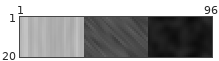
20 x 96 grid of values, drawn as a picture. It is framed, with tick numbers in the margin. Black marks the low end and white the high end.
It is made of 1 by 3 panels. Panel 1,1: high, streaked downward, faint in contrast. Panel 1,2: low, slanting down to the right, faint in contrast. Panel 1,3: very low, blotchy, faint in contrast.
